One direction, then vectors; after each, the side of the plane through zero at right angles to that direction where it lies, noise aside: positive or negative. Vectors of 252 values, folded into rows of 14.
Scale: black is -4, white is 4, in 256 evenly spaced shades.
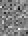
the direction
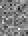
positive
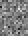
negative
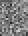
positive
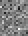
positive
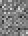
negative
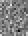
negative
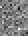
positive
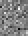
negative
